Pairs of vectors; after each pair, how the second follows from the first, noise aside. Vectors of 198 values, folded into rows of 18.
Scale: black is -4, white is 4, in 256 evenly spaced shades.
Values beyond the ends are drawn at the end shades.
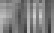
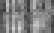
wrapped around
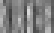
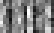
scaled up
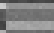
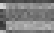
copied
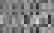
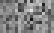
wrapped around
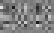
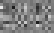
copied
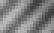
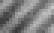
reversed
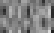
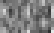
negated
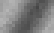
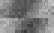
wrapped around
